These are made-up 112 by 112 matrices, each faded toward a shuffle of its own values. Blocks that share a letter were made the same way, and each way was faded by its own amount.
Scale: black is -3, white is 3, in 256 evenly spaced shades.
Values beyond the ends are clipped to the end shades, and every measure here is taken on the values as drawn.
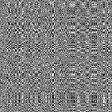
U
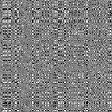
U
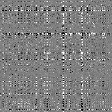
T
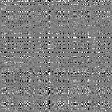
T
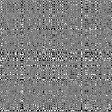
T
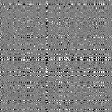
T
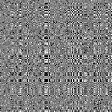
U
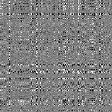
T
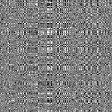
U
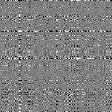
T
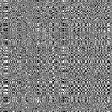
U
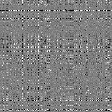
T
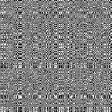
U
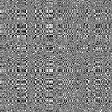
U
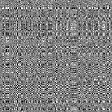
U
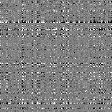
T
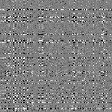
T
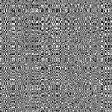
U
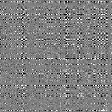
T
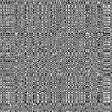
U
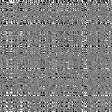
T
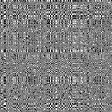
U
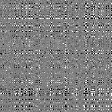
T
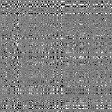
T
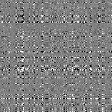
T
